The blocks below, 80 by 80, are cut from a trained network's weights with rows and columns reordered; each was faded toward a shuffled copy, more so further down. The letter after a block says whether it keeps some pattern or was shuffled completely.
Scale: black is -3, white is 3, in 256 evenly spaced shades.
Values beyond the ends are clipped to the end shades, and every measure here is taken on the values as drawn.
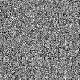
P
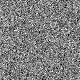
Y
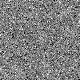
Y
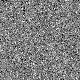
Y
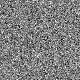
Y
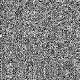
P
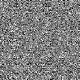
P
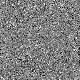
Y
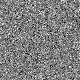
Y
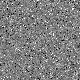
Y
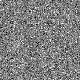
P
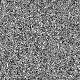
Y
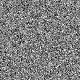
Y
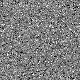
Y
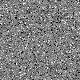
Y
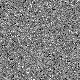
Y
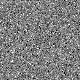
Y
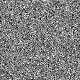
Y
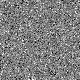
Y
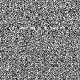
P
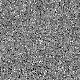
P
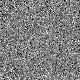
Y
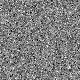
Y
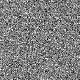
P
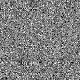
P
